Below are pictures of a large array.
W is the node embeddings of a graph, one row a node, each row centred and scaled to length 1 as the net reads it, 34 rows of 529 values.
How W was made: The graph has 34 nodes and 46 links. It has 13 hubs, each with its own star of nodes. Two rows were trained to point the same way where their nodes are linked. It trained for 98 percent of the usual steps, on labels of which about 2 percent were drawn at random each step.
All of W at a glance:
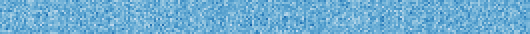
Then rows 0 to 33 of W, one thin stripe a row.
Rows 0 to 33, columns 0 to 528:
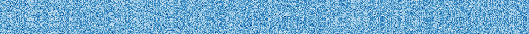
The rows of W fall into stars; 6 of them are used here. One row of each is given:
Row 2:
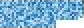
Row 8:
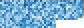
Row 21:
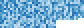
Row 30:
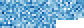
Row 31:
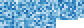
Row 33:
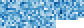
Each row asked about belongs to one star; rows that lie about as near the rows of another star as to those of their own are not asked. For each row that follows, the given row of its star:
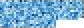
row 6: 2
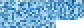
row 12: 33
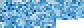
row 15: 31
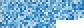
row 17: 30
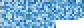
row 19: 8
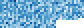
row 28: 21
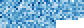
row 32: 2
